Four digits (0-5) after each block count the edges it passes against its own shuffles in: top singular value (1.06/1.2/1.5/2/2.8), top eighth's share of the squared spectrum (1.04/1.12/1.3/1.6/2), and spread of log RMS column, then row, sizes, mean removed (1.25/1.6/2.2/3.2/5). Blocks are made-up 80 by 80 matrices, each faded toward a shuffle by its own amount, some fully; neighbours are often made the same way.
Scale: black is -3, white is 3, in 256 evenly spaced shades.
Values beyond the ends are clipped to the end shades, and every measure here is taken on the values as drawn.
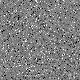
1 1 0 0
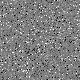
0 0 0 0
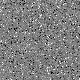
1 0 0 0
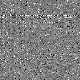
4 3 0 2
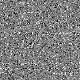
1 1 0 2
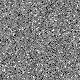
0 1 0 0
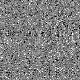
3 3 1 1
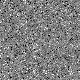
2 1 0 0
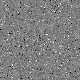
0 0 0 0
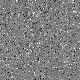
0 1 0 0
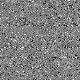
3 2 1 2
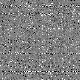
3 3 2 3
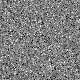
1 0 0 0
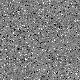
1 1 0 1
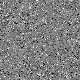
0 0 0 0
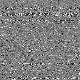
2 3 0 3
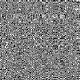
4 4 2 2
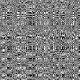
5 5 3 3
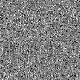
3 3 1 1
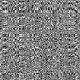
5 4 3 3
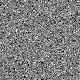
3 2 0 0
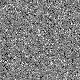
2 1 0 0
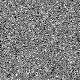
2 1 0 0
